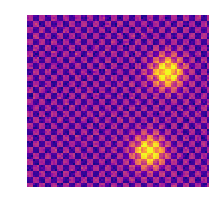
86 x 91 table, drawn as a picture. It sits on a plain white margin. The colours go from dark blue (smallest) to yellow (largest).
Bumps: two. Mirror symmetry: none. Average level on the scale: 30%.
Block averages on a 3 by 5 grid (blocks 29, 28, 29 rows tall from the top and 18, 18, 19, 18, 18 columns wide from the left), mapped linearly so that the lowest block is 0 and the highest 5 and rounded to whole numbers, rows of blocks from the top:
0 0 0 2 1 | 0 0 0 2 1 | 0 0 1 5 0
